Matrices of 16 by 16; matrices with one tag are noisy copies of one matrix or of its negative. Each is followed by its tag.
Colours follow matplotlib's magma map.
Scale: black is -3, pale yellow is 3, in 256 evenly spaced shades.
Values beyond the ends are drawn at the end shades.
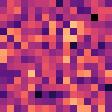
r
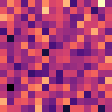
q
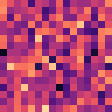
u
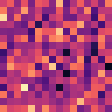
u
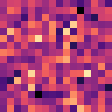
r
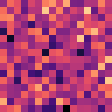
q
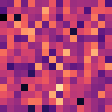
u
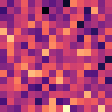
q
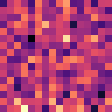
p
